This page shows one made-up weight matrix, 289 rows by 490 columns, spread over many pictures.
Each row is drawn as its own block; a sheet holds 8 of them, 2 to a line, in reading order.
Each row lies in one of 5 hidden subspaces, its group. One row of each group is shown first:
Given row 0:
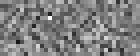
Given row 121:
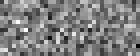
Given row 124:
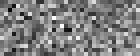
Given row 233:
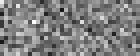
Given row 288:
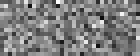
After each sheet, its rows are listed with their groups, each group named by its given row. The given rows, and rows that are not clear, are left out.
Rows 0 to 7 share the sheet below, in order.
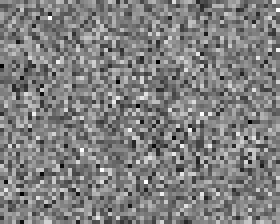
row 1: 288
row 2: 0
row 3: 233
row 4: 288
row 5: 0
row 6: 124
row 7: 124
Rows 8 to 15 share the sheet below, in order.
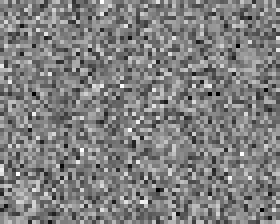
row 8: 124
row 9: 288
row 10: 0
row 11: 124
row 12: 288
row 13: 233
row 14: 233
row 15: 121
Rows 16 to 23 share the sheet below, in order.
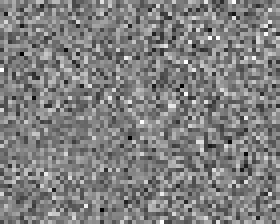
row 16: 124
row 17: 124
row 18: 233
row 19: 0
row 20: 121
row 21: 0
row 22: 233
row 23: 124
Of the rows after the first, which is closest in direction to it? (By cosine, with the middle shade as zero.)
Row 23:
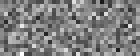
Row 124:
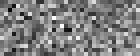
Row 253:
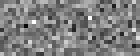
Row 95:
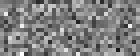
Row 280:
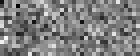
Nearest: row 95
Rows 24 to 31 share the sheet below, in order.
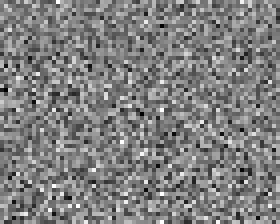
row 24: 288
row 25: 124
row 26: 121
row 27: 124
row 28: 0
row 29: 233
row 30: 124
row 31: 124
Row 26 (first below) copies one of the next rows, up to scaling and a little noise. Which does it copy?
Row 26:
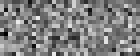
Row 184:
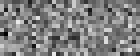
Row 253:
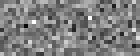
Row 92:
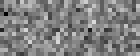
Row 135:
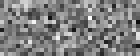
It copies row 184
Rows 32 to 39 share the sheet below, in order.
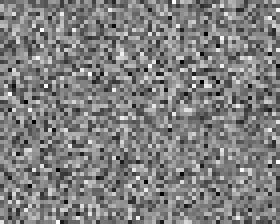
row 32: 0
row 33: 288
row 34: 233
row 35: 124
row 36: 0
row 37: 288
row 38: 288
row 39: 124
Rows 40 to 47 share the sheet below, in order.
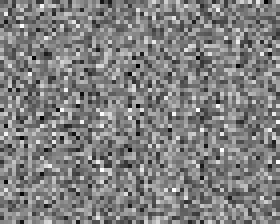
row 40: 124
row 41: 233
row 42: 288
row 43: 288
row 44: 124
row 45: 288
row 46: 124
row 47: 233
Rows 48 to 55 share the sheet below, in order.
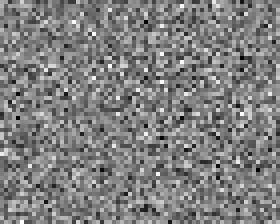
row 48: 0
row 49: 124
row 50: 121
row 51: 124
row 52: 233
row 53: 124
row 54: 124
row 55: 233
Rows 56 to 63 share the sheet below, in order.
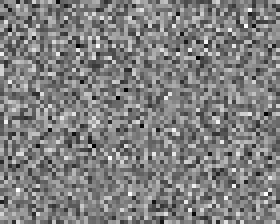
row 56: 288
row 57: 0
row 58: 0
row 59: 288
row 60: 0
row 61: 233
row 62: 121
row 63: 124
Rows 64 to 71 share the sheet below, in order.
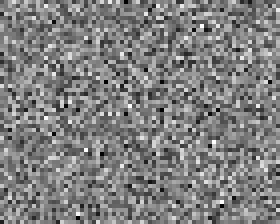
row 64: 233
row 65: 124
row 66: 0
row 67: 124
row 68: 233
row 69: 0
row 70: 288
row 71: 0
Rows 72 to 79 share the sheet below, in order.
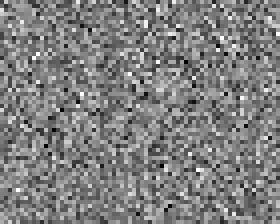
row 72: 0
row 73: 288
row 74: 288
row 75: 233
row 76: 124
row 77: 124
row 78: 121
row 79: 288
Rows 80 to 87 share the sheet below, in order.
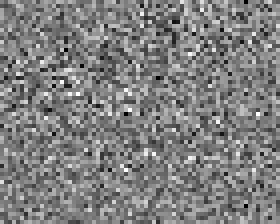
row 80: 0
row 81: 233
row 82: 124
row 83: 121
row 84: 233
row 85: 233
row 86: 233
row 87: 121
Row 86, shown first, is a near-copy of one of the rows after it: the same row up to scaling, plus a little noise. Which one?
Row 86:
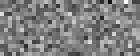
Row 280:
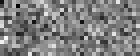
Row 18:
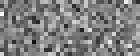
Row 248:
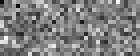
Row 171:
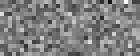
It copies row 171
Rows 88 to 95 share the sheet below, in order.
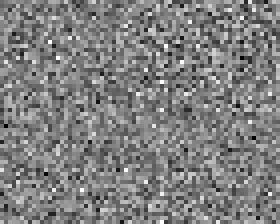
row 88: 124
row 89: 233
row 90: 288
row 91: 124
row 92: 121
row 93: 0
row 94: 233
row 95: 124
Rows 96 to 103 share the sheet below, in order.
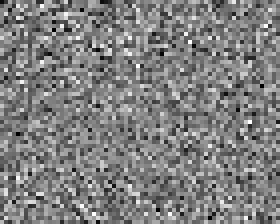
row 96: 124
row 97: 124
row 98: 124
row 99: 0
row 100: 121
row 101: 0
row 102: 288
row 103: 0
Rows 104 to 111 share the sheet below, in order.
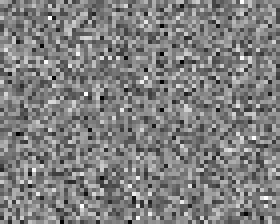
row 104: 0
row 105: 124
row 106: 233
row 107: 124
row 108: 121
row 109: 0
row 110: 288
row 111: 0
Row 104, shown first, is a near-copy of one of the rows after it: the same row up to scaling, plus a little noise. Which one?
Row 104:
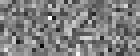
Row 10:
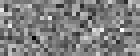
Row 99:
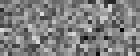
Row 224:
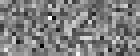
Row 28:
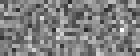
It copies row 224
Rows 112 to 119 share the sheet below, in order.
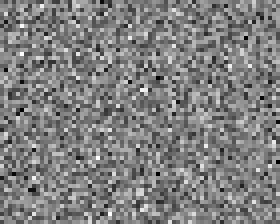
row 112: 124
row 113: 121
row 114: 124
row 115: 121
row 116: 288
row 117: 288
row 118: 121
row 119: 233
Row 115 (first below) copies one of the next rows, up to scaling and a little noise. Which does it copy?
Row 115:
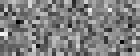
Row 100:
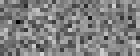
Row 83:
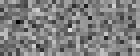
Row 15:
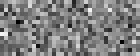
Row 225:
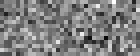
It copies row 15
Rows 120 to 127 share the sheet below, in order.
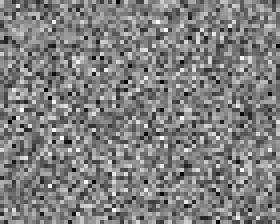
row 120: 233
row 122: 124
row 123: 124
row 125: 124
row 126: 0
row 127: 124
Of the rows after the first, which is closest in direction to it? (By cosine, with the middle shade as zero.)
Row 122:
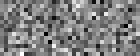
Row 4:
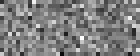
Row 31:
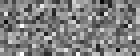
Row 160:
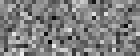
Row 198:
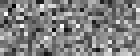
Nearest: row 160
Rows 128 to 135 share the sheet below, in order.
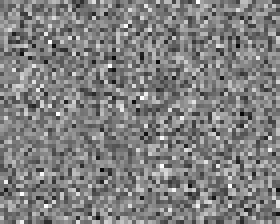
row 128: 124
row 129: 288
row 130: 0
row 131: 233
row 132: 288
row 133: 124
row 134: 124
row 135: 121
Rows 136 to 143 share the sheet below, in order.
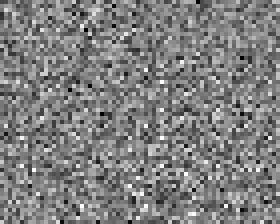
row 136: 0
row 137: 288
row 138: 0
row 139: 124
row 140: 124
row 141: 124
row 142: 288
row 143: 233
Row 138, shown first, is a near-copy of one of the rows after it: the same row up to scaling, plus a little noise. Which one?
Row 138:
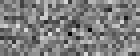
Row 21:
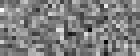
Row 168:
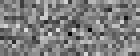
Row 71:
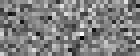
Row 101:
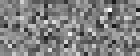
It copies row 168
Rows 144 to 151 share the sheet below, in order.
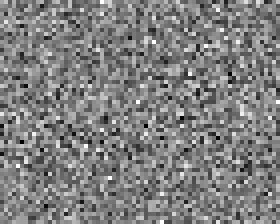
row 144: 124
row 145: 233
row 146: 121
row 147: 121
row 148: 233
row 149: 124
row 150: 0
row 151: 124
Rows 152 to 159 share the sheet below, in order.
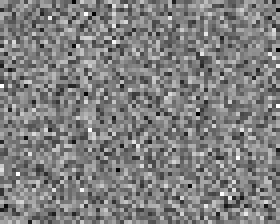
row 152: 0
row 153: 288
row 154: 0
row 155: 288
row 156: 121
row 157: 288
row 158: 233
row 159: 0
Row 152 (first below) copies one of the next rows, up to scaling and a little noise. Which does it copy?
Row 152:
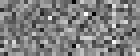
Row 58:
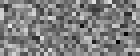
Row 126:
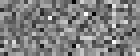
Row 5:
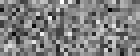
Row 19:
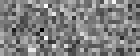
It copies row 126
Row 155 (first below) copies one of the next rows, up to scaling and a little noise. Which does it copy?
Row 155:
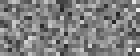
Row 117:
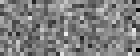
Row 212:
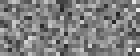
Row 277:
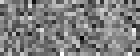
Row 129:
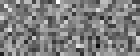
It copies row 212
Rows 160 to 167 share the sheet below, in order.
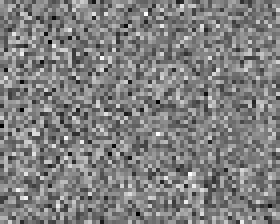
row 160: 124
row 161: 124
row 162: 124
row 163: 0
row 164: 233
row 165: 121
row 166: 121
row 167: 124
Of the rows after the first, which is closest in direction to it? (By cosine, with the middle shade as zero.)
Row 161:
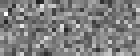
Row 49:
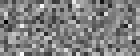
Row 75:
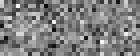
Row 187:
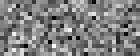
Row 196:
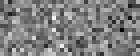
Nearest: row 49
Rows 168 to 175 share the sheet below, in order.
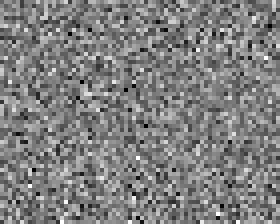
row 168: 0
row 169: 121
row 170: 0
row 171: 233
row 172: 121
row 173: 121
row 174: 288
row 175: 288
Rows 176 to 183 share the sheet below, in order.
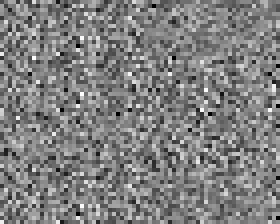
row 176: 288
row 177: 121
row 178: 288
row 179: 288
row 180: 233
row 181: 0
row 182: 288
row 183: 288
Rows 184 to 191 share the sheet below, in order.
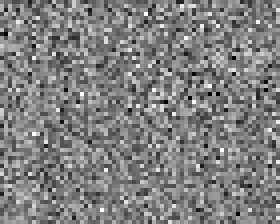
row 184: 121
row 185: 124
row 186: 288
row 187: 124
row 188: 233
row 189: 288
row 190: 233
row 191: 288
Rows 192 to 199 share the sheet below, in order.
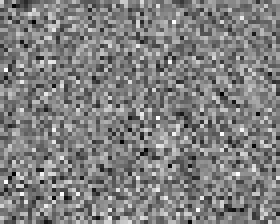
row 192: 121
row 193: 233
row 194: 124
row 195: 288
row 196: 0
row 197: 233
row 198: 124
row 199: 121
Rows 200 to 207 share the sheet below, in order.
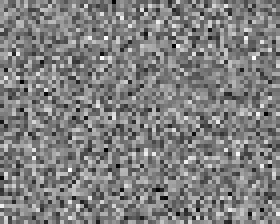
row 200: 121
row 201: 121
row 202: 124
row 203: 121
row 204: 121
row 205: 233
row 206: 0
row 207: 121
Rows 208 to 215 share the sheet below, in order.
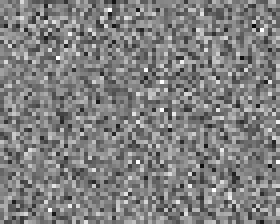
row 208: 0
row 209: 0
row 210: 288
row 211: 124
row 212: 288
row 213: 288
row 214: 124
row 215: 0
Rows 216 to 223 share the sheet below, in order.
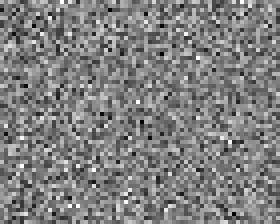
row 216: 0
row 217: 124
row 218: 121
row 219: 288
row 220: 124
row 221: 0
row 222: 124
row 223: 288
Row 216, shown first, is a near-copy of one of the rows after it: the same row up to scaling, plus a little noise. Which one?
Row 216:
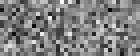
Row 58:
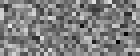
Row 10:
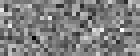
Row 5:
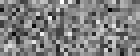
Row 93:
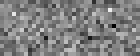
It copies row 5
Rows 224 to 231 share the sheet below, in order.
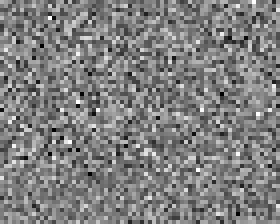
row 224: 0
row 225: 121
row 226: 288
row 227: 288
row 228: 124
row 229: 233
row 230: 0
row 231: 288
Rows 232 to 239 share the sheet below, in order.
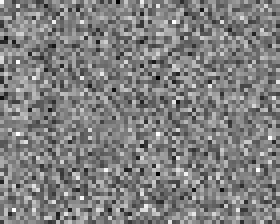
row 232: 233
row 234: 233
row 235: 121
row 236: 121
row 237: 121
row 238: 233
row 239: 233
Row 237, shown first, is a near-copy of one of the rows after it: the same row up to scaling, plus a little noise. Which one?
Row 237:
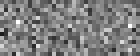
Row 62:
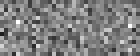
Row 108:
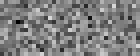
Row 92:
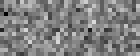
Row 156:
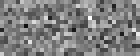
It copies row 62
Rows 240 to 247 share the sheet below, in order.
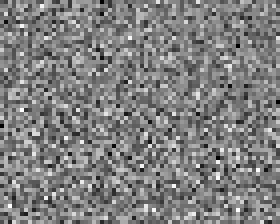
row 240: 124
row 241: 288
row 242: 124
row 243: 121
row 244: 233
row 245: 288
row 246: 233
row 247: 233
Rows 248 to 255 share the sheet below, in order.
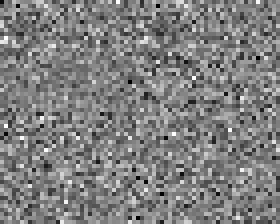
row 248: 233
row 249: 233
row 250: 121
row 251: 233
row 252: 124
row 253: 121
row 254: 288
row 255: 124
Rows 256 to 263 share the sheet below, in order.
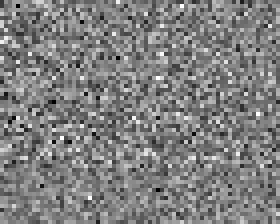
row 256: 233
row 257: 124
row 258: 233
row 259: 121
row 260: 124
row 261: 233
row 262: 0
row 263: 121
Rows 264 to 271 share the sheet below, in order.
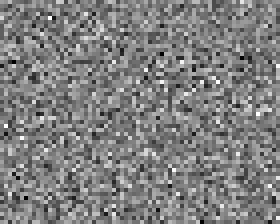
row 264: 0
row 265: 124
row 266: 121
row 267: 124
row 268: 124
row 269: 233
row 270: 0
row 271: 288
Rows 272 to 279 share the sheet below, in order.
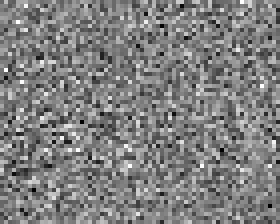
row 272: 121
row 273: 124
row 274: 124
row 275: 0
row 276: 124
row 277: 288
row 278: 121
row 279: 124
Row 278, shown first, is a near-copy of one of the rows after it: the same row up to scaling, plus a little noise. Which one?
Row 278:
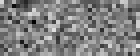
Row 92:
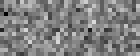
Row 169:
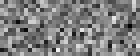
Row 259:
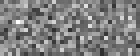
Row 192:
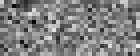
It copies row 192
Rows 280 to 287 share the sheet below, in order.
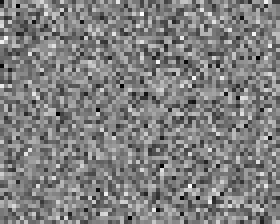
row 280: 233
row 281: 233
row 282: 0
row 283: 233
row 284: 288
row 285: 124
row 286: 0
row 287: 0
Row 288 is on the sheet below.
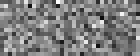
